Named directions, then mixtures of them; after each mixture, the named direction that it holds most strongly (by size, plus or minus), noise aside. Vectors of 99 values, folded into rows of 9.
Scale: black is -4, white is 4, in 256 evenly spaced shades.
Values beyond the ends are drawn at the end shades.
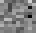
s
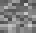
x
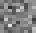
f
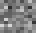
s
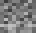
x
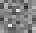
f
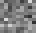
s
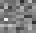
s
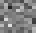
f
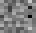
s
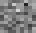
x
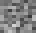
f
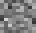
f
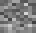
x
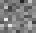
x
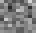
s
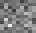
f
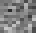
f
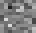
f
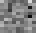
s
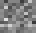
x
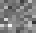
x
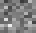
x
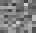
x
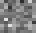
s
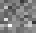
x
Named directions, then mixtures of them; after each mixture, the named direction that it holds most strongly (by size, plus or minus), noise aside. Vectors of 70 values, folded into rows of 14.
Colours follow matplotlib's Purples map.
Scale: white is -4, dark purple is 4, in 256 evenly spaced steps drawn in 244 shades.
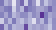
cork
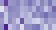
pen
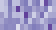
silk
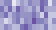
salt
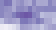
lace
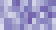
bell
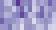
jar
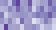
pen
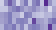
silk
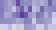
jar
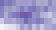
lace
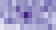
lace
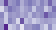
pen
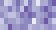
bell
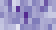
silk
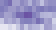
lace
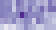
lace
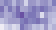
lace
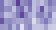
jar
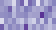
cork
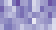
jar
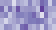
salt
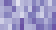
jar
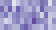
salt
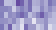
jar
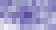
lace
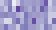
salt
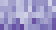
lace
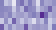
cork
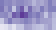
lace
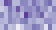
silk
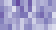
jar
